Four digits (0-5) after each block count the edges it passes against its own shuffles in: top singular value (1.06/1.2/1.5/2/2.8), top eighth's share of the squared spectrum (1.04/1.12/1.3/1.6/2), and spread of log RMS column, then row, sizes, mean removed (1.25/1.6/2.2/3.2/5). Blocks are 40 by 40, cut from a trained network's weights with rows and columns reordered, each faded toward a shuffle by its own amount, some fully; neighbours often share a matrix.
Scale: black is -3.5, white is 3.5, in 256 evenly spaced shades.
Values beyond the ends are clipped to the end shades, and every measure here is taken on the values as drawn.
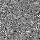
1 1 0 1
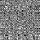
3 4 1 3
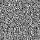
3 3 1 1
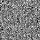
2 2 1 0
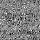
1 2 1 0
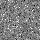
0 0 0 0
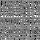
3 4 3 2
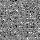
1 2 1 0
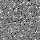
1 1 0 0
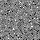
0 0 0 0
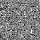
1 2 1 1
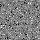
0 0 0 0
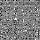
2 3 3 2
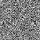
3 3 1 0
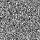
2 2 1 0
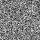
0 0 0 0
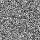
1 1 0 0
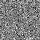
0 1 0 0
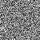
1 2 0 0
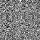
2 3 1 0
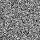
1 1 0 0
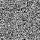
2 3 1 0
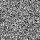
1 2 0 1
